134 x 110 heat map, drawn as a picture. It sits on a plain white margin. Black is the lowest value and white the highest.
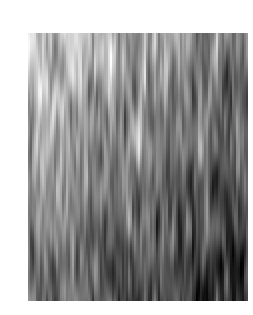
The values follow a bell shape. The field climbs toward the top left. The ninth with the highest average is the top left. The ninth with the lowest average is the bottom right.
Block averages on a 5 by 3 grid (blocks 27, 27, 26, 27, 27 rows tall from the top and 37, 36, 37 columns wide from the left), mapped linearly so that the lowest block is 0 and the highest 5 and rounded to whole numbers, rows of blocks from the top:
543
432
432
321
210
